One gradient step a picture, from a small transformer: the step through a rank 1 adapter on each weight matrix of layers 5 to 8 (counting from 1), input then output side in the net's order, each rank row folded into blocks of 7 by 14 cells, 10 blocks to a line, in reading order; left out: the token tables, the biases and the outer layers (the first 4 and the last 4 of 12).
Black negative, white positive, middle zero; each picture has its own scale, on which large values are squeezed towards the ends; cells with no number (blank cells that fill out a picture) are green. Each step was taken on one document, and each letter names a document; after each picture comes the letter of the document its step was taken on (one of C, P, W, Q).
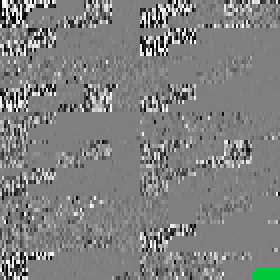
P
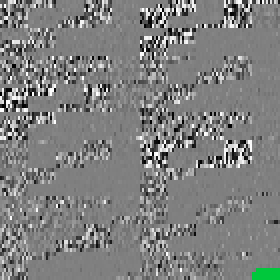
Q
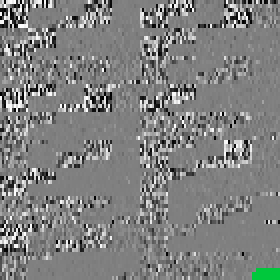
Q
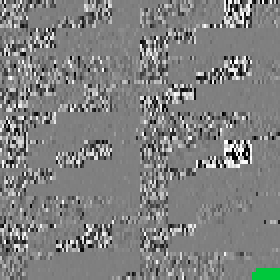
Q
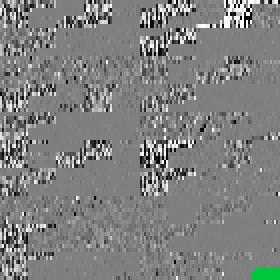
P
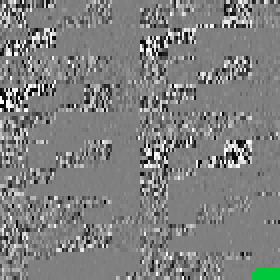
Q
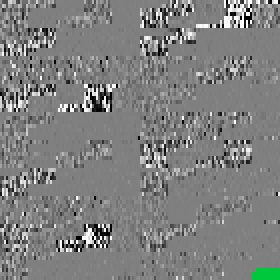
P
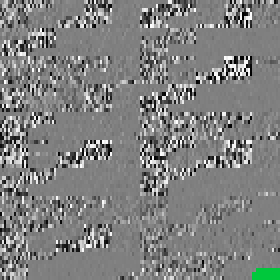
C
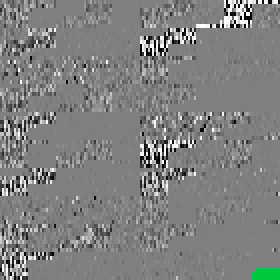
P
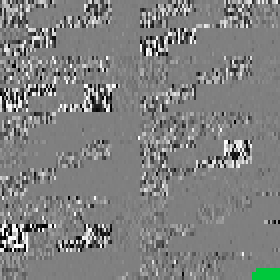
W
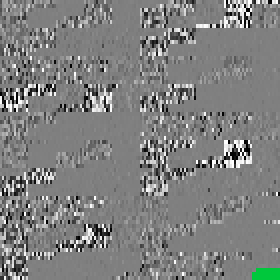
W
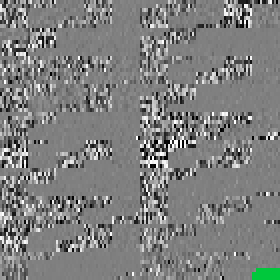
C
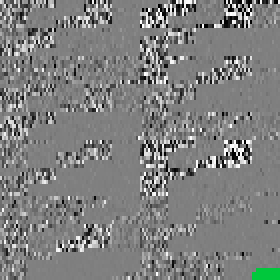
Q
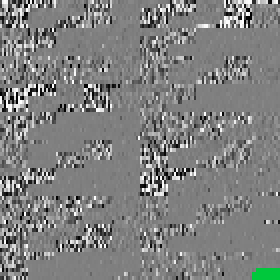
W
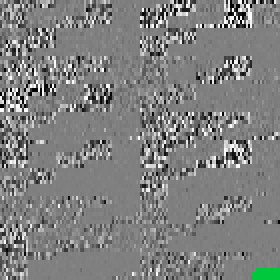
Q
